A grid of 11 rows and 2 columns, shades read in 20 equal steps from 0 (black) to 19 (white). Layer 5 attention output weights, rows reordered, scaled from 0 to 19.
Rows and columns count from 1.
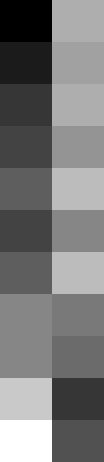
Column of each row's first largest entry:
2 2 2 2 2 2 2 1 1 1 1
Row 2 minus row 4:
-3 1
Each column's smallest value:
0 4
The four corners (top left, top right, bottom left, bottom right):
0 13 19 6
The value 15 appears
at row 10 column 1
